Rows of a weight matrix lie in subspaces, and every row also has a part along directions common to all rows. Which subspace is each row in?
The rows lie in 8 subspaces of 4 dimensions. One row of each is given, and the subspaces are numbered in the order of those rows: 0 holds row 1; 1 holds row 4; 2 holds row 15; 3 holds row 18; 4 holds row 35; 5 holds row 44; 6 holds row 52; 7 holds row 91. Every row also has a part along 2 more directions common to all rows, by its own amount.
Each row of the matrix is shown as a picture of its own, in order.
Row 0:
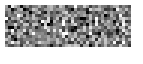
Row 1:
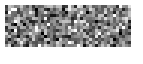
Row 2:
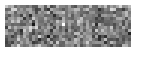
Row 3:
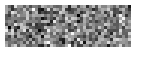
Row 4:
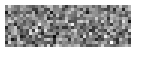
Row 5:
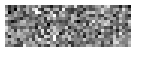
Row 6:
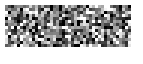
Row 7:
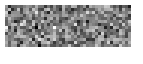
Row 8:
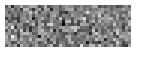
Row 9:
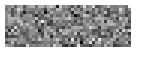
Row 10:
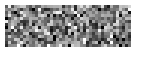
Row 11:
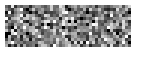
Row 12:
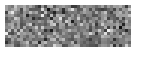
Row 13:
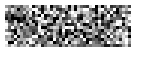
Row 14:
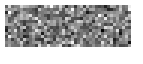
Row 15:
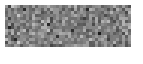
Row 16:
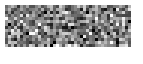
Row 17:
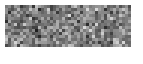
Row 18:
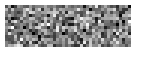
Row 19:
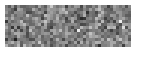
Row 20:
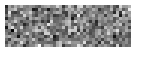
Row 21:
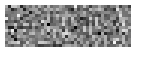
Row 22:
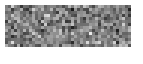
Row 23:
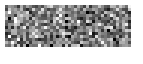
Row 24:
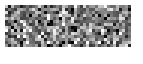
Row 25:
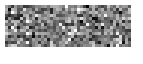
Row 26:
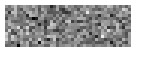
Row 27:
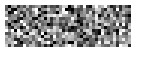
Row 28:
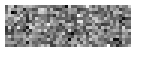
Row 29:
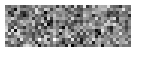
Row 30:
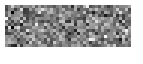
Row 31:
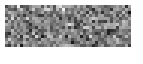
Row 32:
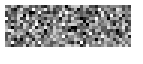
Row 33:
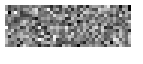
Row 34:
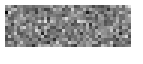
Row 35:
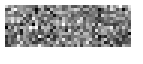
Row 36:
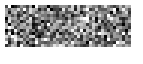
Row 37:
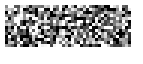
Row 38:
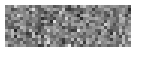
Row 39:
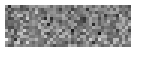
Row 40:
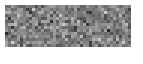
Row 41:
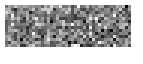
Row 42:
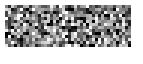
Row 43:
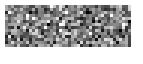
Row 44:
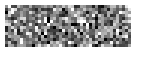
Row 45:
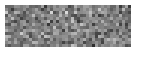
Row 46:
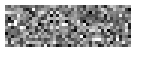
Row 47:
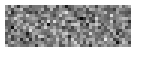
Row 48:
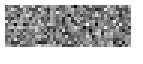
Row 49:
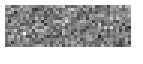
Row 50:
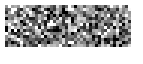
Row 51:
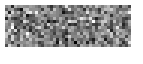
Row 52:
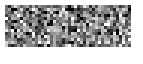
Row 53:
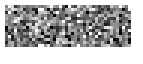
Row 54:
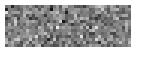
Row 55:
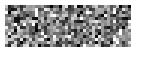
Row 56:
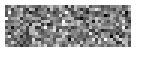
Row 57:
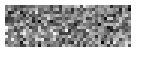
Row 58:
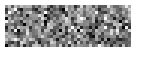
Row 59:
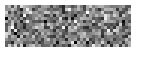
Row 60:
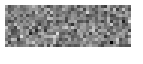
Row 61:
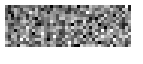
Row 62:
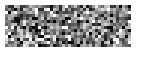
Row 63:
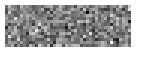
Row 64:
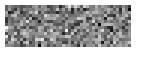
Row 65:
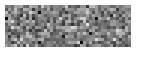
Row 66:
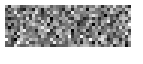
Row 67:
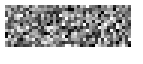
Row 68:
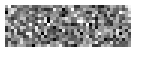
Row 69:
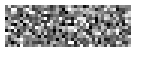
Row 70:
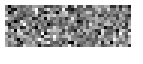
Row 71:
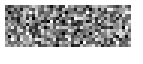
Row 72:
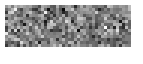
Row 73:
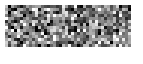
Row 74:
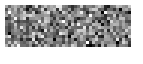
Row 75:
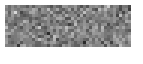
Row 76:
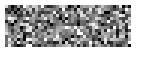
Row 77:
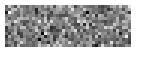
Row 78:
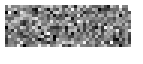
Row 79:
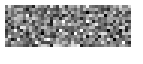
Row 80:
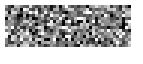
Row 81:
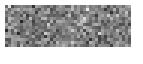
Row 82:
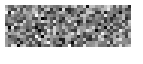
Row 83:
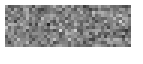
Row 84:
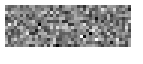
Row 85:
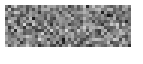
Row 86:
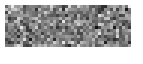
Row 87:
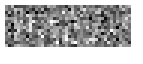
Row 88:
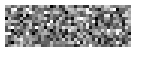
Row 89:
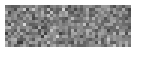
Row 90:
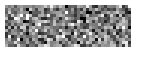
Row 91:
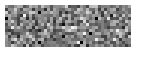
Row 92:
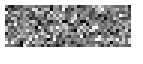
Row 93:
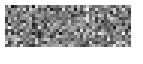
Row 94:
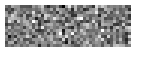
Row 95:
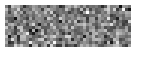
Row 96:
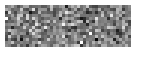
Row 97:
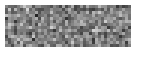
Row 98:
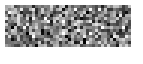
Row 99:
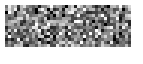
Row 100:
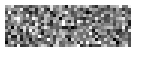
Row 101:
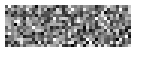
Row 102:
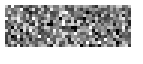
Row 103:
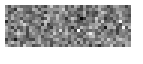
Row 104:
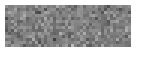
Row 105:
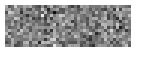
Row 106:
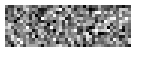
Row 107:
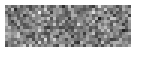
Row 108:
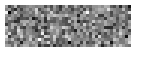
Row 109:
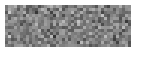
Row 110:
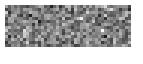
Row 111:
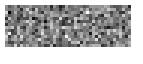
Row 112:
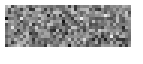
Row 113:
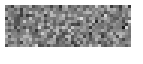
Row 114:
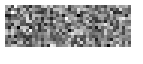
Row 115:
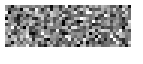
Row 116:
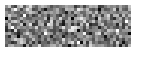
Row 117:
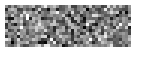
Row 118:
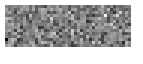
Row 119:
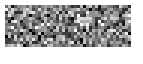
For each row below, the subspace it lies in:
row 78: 0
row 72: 3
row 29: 7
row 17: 2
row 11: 5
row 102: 4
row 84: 1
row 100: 4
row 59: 5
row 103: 3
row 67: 3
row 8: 4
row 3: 6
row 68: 5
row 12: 3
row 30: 6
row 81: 2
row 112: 0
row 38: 6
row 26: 3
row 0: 2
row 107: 7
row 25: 6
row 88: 4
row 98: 0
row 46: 1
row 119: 3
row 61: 5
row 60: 1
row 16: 1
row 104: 7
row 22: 4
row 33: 0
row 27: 1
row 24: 4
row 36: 2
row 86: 1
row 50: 3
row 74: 7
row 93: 2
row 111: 5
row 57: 4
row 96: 7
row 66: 2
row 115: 0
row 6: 6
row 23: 1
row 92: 1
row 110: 4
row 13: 4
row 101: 7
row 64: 4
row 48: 2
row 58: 3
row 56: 0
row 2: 4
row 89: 2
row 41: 5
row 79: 2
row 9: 7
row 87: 5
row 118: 2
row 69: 0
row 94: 4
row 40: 1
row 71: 0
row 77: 5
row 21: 2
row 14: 4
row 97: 6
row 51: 5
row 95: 1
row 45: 0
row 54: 1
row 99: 7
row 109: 7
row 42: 3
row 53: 6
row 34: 5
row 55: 0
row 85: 7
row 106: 6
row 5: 7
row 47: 5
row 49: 4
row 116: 7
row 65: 7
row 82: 6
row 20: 0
